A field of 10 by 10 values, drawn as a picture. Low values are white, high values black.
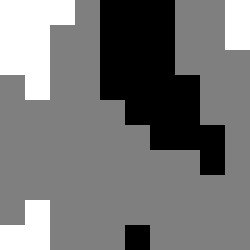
Ninth with the highest average: top middle. Ninth with the lowest average: top left. Calmest part: bottom right.
